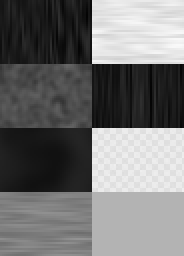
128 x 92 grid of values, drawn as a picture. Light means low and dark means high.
The table splits into 4 rows of 2 panels. Panel 1,1: very high, streaked downward, faint in contrast. Panel 1,2: very low, streaked across, faint in contrast. Panel 2,1: high, blotchy, faint in contrast. Panel 2,2: very high, streaked downward, faint in contrast. Panel 3,1: very high, smooth, faint in contrast. Panel 3,2: very low, checkered, faint in contrast. Panel 4,1: middling, streaked across, faint in contrast. Panel 4,2: low, flat.
